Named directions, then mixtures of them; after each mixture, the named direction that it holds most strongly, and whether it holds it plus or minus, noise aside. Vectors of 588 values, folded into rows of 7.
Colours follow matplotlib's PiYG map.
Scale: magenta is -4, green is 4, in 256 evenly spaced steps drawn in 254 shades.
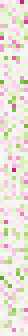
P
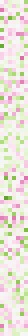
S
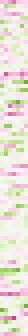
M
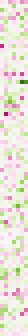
S, minus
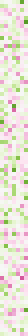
P, minus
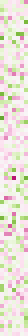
S, minus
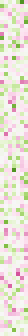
P, minus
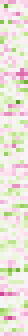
M, plus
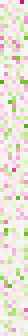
P, plus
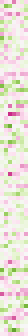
M, plus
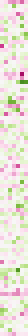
M, plus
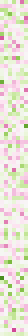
P, plus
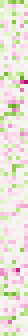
M, minus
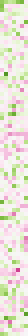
M, minus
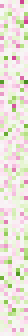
P, plus
